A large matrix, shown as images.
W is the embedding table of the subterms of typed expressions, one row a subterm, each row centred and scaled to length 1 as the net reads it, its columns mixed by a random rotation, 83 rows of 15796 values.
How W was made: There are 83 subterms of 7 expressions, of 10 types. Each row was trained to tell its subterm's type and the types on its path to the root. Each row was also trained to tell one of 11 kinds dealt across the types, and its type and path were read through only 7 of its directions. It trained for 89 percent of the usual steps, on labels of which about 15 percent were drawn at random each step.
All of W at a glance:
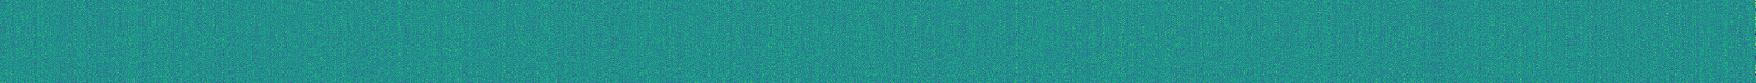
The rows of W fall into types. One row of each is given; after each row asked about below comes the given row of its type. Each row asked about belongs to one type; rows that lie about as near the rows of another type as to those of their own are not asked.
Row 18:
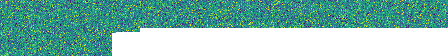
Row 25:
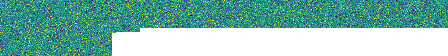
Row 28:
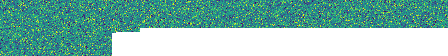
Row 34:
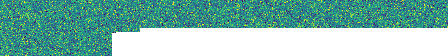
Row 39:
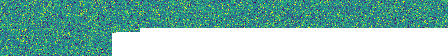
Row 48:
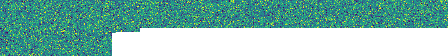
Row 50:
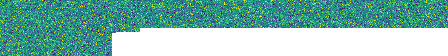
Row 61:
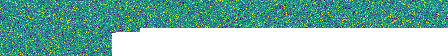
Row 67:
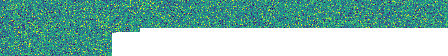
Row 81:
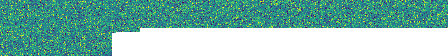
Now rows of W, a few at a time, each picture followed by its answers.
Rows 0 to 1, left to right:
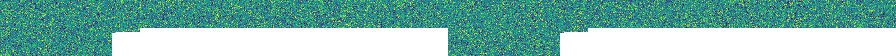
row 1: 28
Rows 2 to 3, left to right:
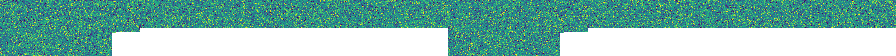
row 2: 48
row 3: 48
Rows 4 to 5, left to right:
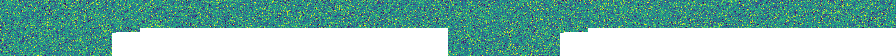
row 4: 67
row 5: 28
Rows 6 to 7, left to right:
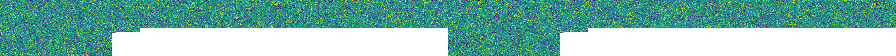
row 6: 81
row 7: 18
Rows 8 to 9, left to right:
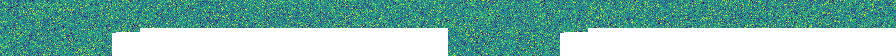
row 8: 61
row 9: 28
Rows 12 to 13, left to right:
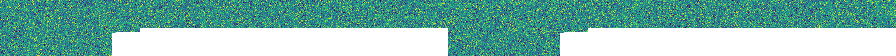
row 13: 61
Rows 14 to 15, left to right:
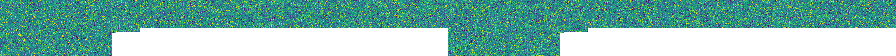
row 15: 67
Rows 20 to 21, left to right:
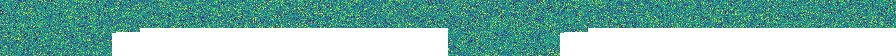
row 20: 39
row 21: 67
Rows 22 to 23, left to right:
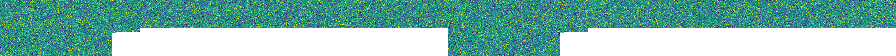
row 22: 18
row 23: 48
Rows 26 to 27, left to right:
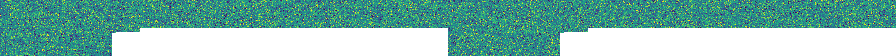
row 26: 81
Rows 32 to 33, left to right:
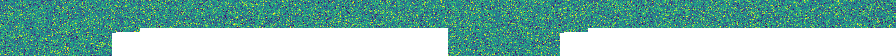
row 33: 39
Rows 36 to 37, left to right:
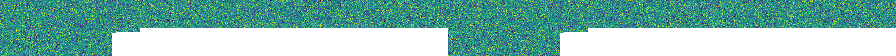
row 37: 18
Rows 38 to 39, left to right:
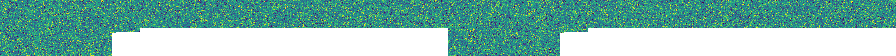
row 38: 34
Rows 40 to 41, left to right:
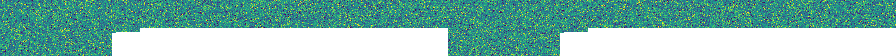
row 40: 61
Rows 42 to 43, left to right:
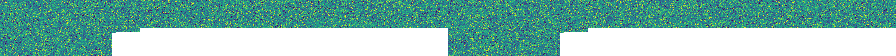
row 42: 81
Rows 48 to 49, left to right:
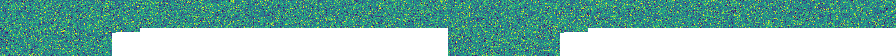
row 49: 81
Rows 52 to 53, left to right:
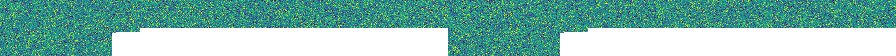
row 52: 48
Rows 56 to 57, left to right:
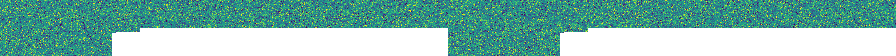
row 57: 50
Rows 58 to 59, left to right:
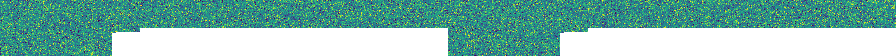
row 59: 61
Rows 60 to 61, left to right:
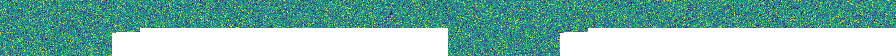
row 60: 34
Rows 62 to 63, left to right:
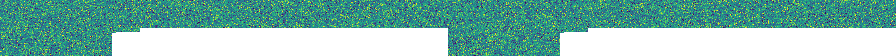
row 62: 18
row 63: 81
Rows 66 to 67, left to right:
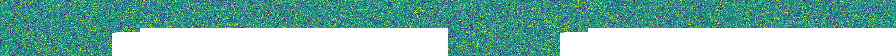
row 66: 18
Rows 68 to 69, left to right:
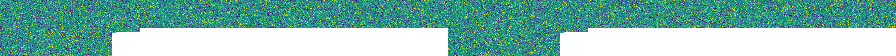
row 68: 48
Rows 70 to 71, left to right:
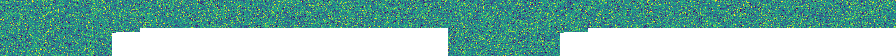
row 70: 18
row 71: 48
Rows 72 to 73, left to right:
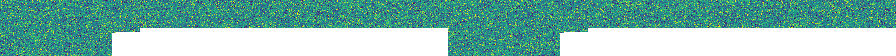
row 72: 18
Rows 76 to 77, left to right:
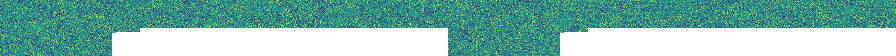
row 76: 81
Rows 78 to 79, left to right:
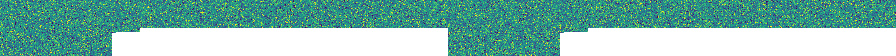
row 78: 61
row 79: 81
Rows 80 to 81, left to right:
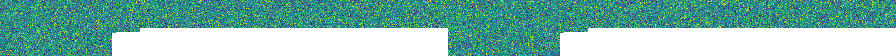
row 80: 48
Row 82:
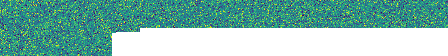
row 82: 67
